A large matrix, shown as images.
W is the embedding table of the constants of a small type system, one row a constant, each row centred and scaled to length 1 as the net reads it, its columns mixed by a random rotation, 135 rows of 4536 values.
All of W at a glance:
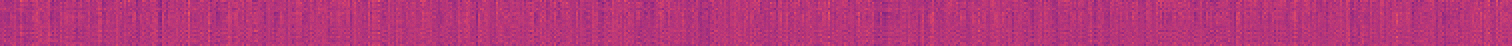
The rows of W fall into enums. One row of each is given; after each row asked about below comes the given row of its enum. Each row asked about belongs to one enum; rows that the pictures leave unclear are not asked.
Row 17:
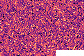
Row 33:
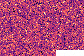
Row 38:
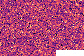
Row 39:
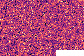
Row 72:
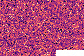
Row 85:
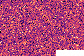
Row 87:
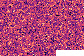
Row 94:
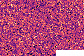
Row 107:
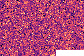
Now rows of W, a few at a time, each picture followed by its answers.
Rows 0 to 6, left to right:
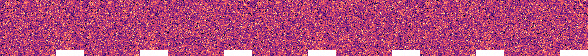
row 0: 107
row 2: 38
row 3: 107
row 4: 33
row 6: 38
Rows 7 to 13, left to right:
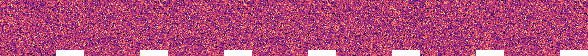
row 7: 94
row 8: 38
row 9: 38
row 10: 38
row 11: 17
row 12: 107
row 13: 38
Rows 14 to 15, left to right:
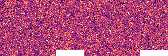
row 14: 107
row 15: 33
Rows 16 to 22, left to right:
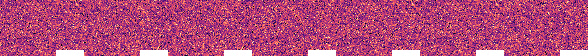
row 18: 17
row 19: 85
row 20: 38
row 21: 38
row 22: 33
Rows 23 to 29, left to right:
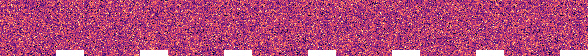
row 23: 94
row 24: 107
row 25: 87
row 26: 87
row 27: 33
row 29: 87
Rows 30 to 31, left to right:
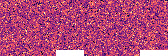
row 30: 33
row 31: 107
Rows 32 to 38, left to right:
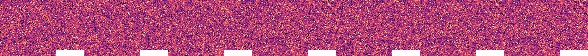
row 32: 85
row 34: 17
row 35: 38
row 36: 39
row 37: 38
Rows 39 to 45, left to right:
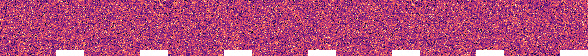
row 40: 38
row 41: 107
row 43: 38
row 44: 72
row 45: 94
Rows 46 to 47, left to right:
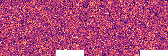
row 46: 85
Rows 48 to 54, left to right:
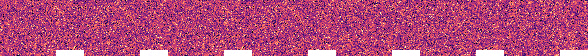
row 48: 17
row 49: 85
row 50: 17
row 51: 85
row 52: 33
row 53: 72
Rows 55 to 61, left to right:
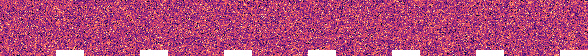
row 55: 17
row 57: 38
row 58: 72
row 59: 39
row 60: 87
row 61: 107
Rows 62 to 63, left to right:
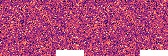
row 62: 85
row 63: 85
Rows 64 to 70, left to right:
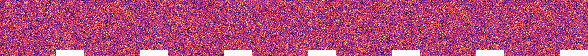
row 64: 107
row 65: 85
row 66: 94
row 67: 17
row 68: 87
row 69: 85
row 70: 85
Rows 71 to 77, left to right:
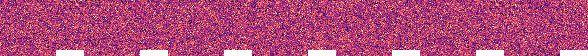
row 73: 85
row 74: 107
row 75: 33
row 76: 38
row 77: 94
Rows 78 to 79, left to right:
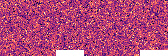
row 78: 33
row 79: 107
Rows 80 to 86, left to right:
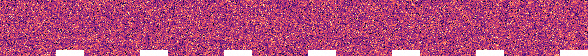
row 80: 72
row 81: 33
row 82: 39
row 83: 94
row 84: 38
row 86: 107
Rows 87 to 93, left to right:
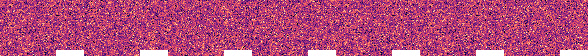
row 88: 107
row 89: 17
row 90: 39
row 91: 87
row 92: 87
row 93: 85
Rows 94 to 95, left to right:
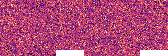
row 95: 38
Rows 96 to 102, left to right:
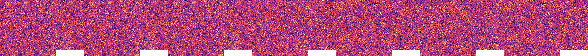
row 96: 107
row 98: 107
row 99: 17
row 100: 33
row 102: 33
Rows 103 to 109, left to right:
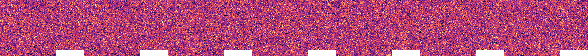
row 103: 94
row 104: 94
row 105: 87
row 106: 38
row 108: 85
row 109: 17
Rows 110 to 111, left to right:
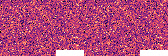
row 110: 85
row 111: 85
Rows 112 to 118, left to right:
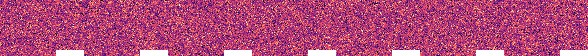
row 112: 38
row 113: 107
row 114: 94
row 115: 85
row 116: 33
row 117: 17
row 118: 87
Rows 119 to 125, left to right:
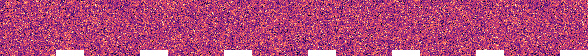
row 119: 107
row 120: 94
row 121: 33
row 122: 87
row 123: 39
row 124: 85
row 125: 94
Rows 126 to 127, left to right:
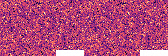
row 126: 33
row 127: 33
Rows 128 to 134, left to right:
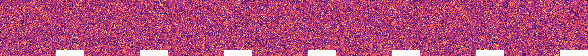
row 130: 17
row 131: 72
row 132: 17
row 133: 85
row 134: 107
